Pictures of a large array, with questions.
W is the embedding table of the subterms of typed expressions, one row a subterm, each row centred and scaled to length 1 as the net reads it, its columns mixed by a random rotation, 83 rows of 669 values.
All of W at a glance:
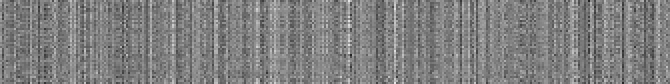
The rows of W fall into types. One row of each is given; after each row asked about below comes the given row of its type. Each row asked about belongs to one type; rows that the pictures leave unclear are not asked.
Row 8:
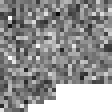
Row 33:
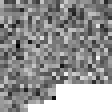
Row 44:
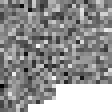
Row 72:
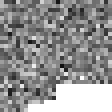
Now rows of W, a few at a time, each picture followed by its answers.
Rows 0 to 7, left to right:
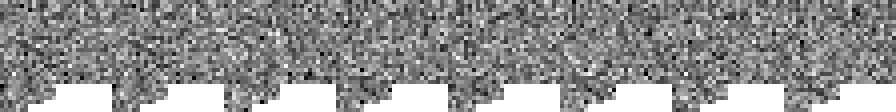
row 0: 44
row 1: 44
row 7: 33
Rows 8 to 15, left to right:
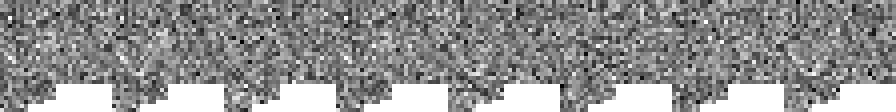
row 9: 8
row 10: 8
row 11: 8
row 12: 72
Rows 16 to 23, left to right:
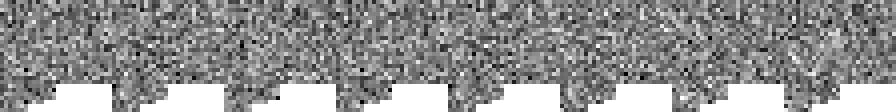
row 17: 44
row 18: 33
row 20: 44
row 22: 33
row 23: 8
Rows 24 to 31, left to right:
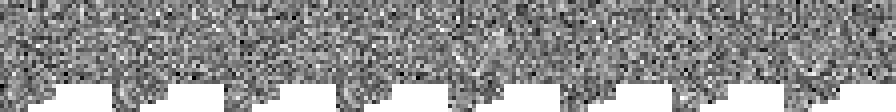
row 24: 44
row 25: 8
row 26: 44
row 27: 8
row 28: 8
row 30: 33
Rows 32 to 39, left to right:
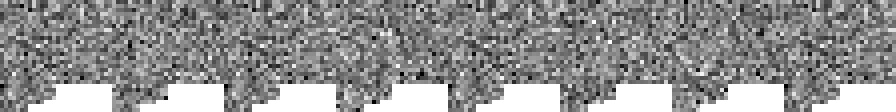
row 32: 44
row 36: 44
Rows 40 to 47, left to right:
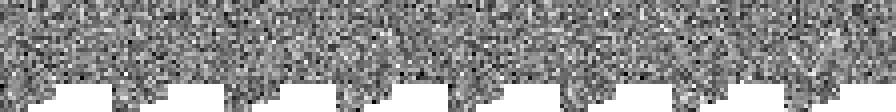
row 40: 44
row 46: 8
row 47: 8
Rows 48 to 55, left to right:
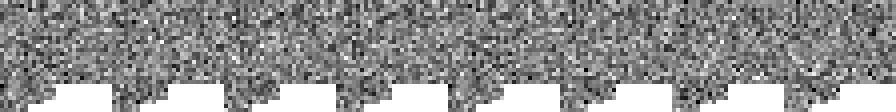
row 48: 44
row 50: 8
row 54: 72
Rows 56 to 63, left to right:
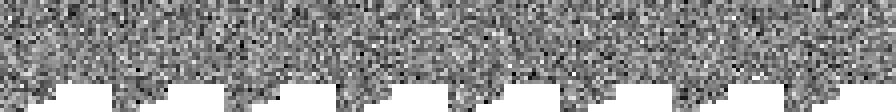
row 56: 8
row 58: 33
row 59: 44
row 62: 72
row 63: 44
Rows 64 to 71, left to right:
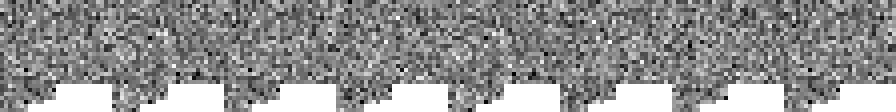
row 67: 72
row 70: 33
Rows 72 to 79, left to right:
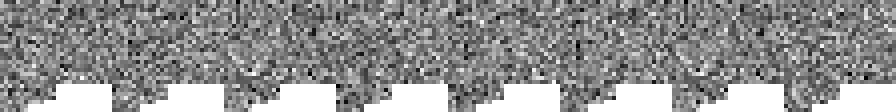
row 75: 44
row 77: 33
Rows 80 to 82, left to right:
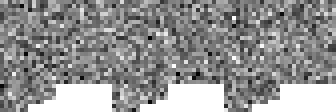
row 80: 44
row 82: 8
